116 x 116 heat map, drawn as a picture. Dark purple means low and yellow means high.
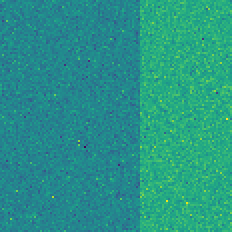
There are no regular stripes. Overall the values sit about 50% of the way up the scale. A vertical seam about 60% of the way across splits the table, and the right part is higher.
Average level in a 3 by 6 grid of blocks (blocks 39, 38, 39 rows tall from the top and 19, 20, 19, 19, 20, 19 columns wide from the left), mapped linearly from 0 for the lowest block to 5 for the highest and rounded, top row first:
000255 / 000255 / 000255
